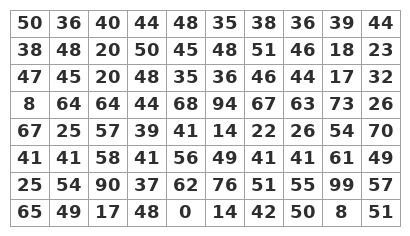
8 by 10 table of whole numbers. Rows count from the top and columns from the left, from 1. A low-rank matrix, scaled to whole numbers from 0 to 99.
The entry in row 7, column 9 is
99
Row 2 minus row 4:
30 -16 -44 6 -23 -46 -16 -17 -55 -3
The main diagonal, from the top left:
50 48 20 44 41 49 51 50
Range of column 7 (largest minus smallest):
45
